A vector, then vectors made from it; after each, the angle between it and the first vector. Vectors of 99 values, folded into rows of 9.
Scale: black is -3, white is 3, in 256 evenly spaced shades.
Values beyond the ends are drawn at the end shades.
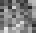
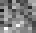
nearly parallel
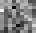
nearly opposite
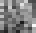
nearly opposite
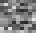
orthogonal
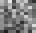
nearly opposite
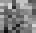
nearly opposite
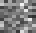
partly opposed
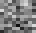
partly opposed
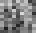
nearly opposite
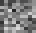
partly aligned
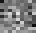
partly aligned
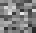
orthogonal
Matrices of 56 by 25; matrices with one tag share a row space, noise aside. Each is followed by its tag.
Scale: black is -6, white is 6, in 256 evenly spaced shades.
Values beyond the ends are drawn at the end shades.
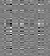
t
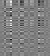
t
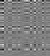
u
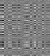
u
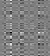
t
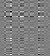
t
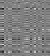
u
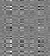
t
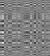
u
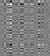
t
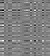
u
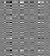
t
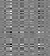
t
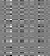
t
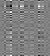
t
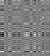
u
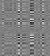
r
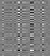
r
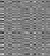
u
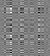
t
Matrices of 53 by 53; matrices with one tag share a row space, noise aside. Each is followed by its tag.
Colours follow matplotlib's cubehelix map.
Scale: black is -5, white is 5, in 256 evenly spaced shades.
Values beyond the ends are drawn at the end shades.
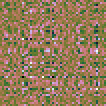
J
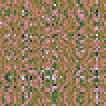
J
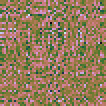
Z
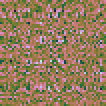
Z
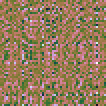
J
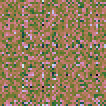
J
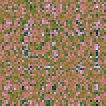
J
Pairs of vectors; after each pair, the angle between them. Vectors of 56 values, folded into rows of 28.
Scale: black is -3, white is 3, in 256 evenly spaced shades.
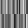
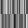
nearly parallel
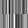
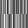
partly opposed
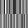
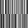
partly opposed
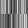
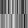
nearly opposite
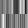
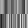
partly opposed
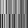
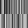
orthogonal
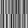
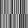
orthogonal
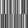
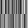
nearly opposite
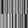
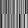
partly opposed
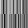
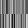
orthogonal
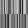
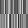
nearly opposite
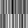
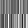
partly aligned
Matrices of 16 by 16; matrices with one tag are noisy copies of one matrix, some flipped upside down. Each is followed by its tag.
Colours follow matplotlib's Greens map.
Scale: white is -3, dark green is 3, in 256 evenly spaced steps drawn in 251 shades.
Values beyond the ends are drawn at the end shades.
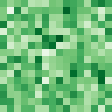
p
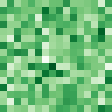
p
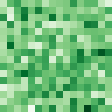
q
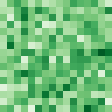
q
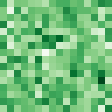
p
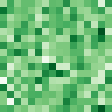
p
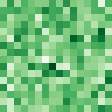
p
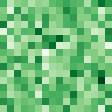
p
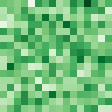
q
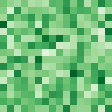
p
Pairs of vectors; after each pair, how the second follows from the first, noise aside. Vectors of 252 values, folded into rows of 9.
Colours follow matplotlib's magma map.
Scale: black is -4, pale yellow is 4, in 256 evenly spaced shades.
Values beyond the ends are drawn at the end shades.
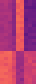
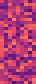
shuffled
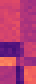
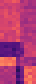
copied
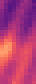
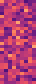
shuffled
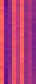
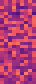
shuffled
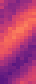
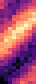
scaled up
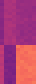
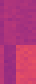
shrunk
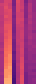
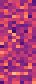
shuffled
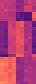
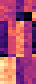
scaled up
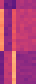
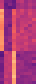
copied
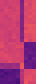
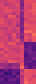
copied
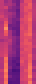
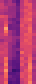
copied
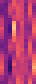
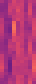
shrunk
